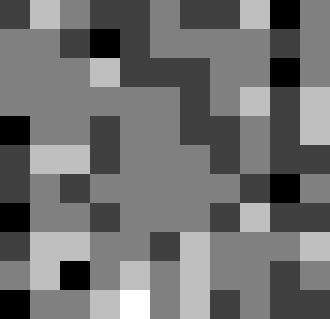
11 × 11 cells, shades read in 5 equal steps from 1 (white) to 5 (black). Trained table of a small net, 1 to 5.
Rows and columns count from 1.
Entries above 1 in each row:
11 11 11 11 11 11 11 11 11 11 10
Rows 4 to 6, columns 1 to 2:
3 3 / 5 3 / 4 2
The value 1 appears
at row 11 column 5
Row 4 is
3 3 3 3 3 3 4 3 2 4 2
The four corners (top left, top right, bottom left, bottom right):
4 3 5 4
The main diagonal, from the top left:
4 3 3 3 3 3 3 4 3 4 4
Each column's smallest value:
3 2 2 2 1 3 2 3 2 3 2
